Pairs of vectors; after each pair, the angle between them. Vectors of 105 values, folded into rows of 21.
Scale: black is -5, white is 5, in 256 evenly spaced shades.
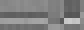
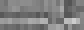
nearly parallel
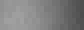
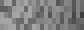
partly aligned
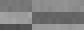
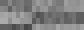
nearly parallel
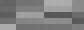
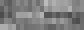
nearly parallel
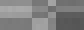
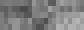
nearly opposite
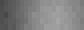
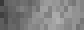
nearly parallel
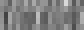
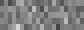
orthogonal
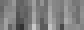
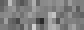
partly aligned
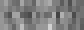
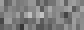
partly opposed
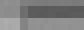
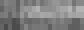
nearly opposite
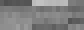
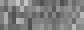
partly opposed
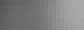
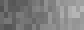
nearly parallel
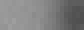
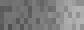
nearly opposite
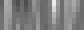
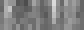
nearly parallel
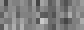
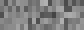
partly aligned
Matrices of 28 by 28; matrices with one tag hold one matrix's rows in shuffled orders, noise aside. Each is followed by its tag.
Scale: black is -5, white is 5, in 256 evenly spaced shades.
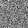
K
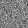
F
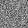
F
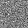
K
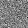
K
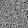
F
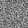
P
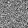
K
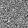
K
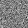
P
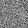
F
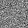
F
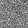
K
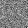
P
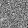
K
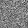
F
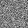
F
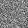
F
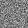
F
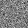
F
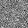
F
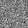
F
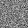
F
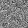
K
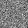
F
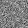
F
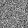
F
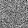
P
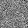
F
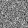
F
